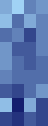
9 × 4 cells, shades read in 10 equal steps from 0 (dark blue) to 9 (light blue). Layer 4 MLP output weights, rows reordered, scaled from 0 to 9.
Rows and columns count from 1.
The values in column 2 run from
0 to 9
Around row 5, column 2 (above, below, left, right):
3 4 6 3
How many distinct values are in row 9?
3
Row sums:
27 24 16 17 17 17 15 17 8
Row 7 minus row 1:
-4 -7 -1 0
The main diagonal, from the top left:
7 4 2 5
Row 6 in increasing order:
4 4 4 5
